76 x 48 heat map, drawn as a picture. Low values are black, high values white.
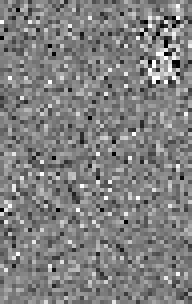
Slope: none. Seam: none. Odd patch: rougher, in the top right. Roughest part: top right. Odd rows or columns: none. Mirror symmetry: none. Grain: fine.
